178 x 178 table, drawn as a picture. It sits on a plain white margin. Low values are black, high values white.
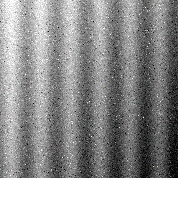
There is an overall slope up to the top left. The top left is the ninth with the highest average. Stripes running up and down repeat 6 times from left to right. The ninth with the lowest average is the bottom right.
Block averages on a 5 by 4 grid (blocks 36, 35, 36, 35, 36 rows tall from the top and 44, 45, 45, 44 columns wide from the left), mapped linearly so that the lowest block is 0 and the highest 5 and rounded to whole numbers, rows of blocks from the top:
5 4 3 2 | 4 3 3 2 | 4 3 2 1 | 3 2 2 1 | 3 2 1 0
